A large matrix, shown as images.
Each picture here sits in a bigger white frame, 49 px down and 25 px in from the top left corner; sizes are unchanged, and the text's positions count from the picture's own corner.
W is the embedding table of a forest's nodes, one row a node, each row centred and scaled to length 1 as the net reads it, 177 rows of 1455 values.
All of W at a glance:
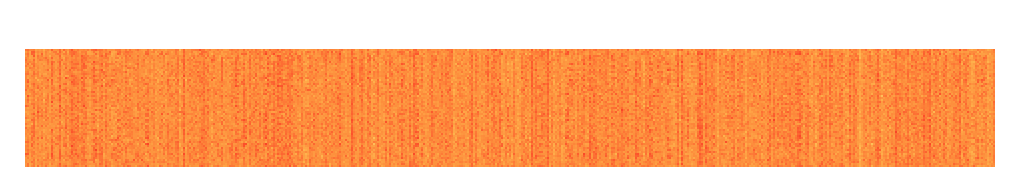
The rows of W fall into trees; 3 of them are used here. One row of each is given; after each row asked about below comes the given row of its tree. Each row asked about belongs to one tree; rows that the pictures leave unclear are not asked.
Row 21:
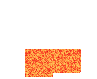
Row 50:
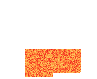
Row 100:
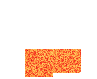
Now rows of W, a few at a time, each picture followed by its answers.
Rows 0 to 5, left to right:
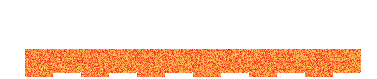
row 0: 50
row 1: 21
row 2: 21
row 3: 100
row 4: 50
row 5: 50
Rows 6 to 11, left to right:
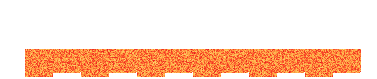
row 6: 50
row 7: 50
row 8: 50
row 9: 100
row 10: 100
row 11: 21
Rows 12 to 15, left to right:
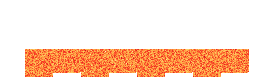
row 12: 100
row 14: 21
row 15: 100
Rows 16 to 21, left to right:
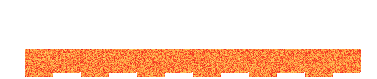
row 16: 100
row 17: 21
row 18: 100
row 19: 21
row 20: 21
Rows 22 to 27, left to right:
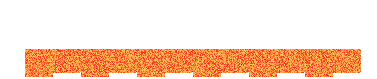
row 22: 21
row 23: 50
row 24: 100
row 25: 100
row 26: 21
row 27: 21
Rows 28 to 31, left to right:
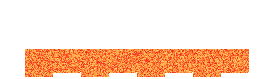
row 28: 50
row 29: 100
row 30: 21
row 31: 21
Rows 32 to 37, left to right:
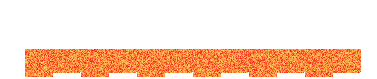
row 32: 50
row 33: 21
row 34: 100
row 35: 100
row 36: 21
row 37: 21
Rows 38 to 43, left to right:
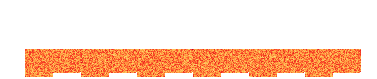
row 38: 100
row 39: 21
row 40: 50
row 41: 21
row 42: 50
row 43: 100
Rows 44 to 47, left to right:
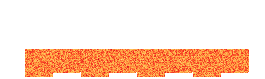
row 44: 100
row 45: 21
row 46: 21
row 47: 21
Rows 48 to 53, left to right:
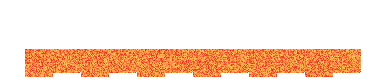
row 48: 21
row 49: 21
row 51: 50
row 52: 21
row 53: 50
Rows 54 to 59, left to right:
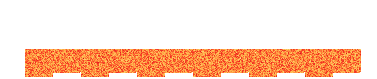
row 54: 21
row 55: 21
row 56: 100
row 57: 50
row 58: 21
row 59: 100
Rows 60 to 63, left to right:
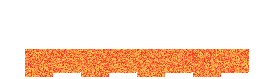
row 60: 50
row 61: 50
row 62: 100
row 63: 21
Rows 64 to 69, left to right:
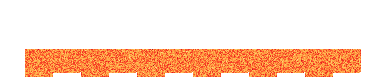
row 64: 100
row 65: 50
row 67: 50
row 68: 50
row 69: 100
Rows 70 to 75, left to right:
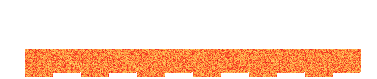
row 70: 21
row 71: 21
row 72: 100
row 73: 50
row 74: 21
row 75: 21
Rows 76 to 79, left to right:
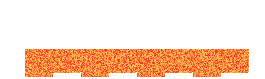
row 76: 50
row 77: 100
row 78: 21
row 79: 50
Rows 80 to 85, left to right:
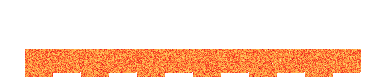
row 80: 21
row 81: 100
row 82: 21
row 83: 50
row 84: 100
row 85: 21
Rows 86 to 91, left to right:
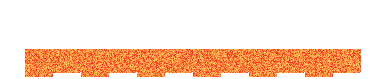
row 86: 21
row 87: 100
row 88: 100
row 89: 50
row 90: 50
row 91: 21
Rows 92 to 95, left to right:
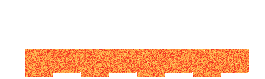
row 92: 50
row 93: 100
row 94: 50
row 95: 100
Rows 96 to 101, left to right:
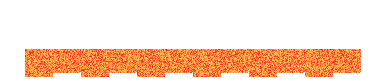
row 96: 100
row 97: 50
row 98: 50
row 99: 50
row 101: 50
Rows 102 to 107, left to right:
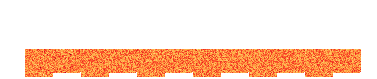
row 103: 21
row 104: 100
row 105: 50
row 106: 50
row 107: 50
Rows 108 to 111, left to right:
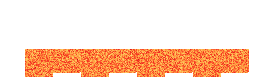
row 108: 50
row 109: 100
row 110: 21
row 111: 100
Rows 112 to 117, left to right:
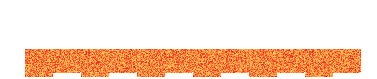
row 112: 21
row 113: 100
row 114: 50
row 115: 100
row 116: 50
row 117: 100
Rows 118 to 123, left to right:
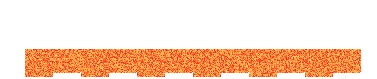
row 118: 50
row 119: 50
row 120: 50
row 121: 21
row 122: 21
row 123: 21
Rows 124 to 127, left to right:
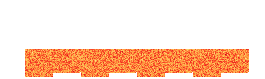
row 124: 50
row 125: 50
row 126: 21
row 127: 50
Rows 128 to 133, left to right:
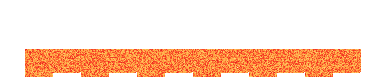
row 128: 100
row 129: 50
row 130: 100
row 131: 50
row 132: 50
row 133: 50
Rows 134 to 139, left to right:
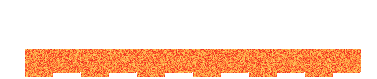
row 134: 50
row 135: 21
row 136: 21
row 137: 50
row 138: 21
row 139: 21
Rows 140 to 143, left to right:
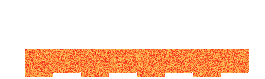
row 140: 100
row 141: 50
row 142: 50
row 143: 50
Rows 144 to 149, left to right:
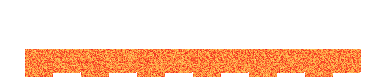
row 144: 50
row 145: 50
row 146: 21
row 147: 21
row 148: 21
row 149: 100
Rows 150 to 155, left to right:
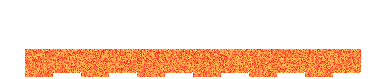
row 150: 21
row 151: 50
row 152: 21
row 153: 21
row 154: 50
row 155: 100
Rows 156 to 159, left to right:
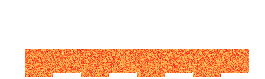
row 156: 21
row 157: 21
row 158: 21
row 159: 21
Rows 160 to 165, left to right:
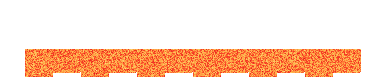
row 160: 50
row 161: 21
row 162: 21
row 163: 50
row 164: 21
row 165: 21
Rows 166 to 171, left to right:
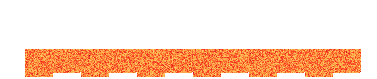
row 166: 100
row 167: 100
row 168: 100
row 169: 50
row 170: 21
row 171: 50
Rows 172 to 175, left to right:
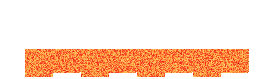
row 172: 100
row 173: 21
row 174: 50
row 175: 50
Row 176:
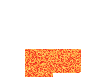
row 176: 100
